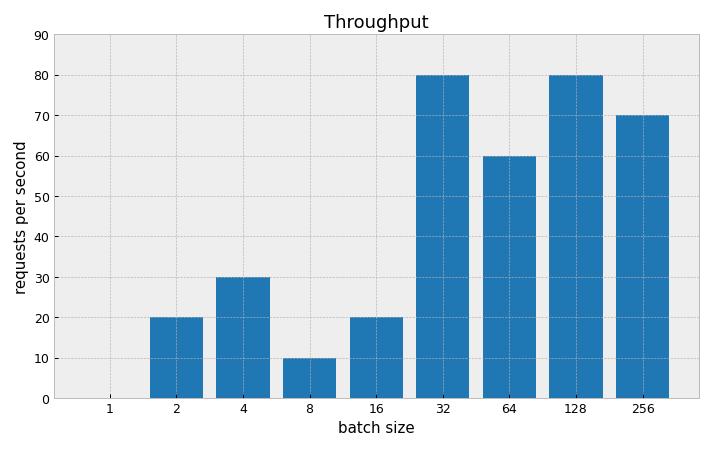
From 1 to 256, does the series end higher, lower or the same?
higher
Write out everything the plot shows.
Title: Throughput
x-axis: batch size, ticks 1 2 4 8 16 32 64 128 256
y-axis: requests per second, ticks 0 10 20 30 40 50 60 70 80 90
Values:
0 20 30 10 20 80 60 80 70
